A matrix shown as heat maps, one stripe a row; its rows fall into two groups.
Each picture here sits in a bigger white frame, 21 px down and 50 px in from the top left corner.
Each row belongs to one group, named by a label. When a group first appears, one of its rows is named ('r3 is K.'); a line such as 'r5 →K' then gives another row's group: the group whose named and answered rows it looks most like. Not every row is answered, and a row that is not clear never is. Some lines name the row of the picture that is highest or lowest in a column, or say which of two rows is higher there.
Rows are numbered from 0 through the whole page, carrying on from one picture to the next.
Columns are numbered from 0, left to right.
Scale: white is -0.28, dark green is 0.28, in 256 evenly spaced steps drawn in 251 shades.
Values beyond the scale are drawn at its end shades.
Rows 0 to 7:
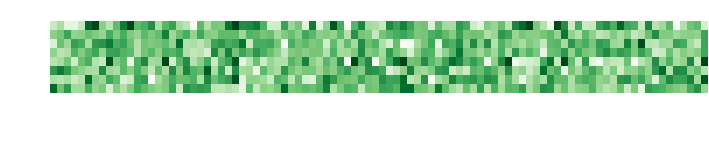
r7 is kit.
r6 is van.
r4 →van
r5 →kit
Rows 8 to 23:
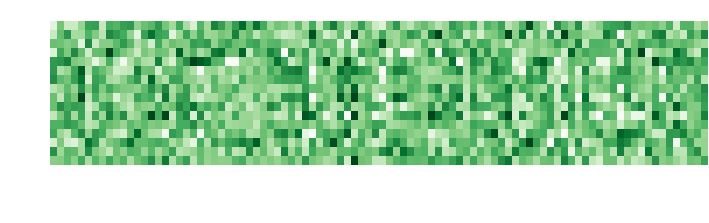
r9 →van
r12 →kit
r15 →van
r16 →van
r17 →kit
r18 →van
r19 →kit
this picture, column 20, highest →12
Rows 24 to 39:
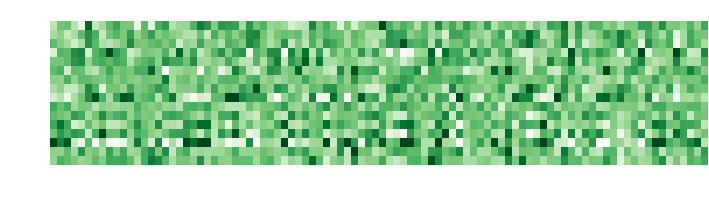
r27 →kit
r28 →kit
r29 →van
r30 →van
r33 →kit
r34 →kit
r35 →kit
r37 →kit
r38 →van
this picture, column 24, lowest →29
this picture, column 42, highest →37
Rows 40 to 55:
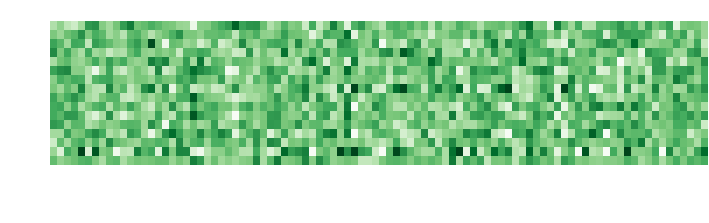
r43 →kit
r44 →van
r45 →kit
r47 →van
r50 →kit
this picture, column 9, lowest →54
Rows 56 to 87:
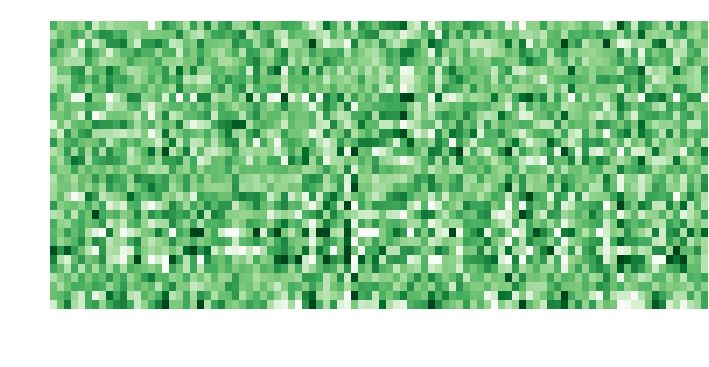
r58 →van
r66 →van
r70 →van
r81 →kit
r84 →van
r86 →van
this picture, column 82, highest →82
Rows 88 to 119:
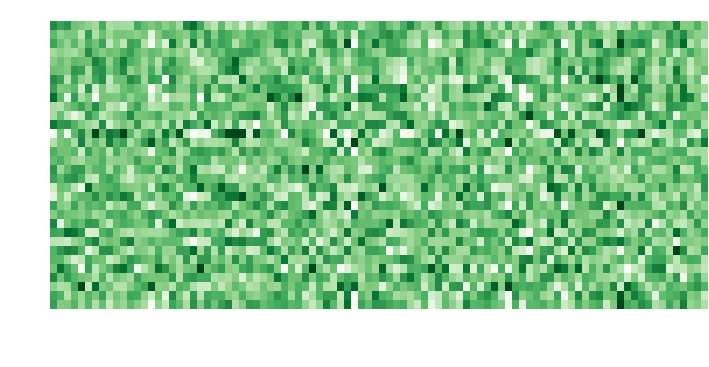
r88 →kit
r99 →kit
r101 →van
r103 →kit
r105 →kit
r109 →van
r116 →kit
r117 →van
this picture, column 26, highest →100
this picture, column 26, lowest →111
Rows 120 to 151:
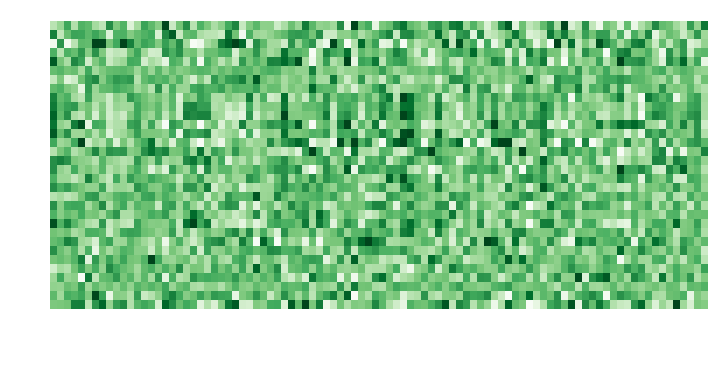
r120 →van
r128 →kit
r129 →kit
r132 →kit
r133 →van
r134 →van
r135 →kit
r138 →kit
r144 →kit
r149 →van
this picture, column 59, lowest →133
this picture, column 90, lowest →134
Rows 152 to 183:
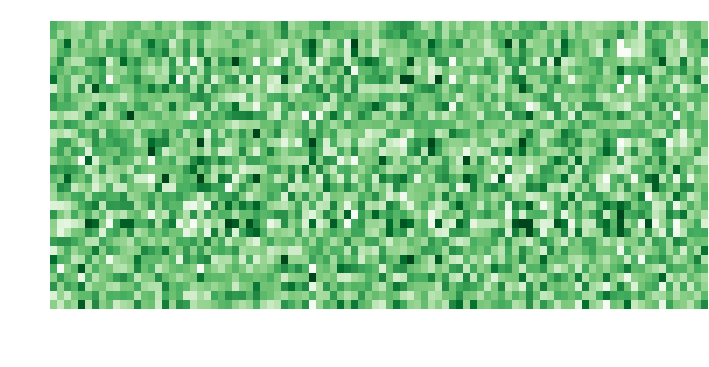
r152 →kit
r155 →van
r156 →kit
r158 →kit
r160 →kit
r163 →kit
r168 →kit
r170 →kit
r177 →van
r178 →kit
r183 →van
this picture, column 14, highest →166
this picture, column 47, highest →167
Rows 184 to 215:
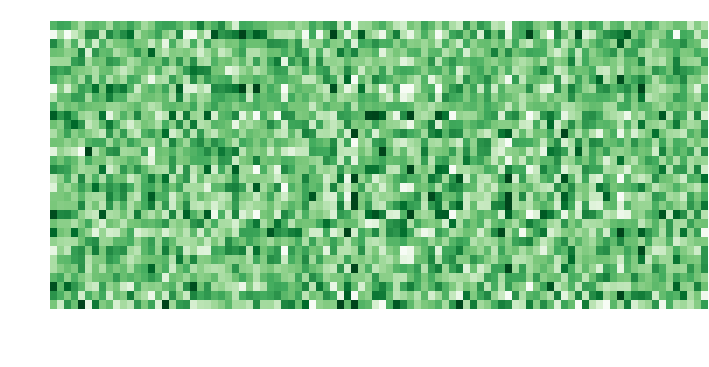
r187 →van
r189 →kit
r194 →kit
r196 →van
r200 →kit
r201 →van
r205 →kit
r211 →van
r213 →kit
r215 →van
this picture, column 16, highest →215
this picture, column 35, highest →207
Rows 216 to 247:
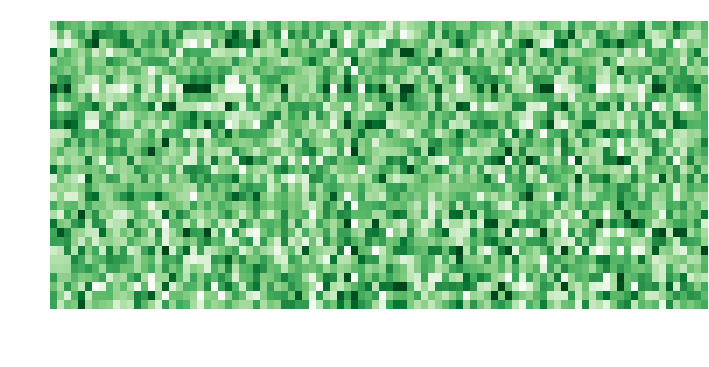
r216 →kit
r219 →kit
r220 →van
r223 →kit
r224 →kit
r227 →kit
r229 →van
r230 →van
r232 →kit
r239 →kit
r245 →van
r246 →van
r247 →van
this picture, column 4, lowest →233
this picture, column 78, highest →238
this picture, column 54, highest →230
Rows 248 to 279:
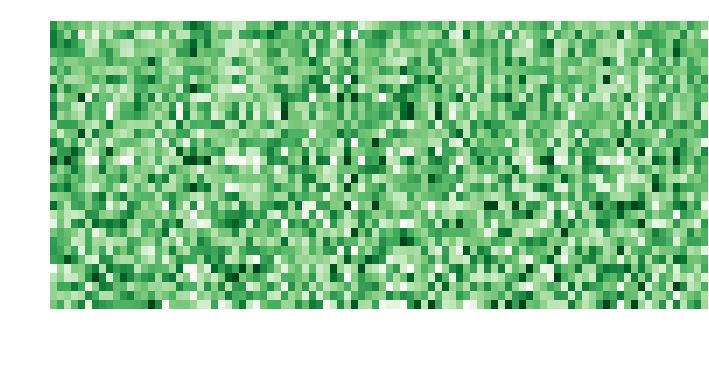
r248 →kit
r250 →kit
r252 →van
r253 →kit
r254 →van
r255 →kit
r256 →van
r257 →kit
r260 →van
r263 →kit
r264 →kit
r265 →van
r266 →kit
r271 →van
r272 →kit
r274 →kit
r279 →van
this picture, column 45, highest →274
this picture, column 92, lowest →270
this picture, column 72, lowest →263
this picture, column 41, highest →256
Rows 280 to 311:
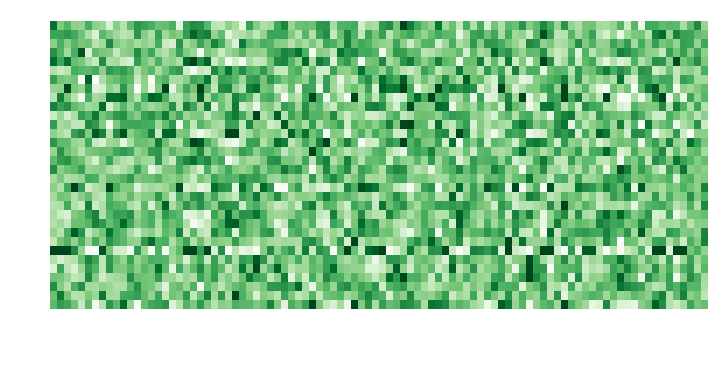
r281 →kit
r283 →van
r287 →van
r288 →van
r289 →kit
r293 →kit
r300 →van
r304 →van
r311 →van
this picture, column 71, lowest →307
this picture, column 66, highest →298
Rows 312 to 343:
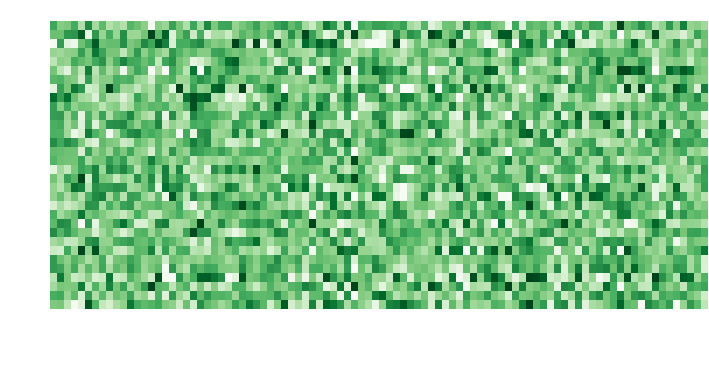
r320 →kit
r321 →kit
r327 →van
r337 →van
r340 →kit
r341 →van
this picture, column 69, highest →340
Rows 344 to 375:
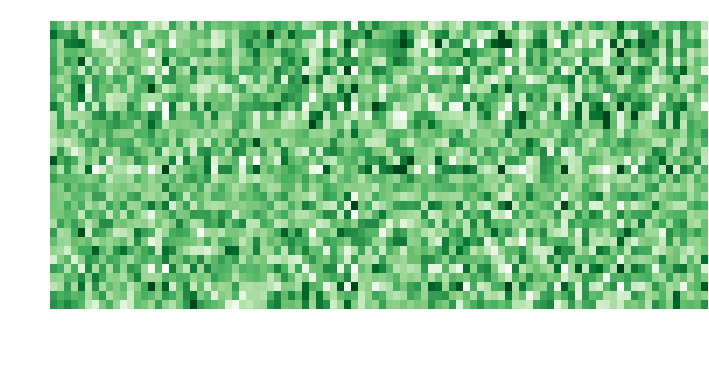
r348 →van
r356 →van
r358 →kit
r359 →kit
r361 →kit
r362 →van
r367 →van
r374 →kit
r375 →kit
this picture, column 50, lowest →354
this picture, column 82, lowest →359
